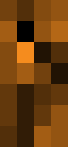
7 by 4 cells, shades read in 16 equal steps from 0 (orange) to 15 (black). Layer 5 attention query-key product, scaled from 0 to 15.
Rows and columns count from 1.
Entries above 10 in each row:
0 1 1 1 1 1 1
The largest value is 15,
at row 2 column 2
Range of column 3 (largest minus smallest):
8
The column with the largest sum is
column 2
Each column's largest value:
10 15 13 13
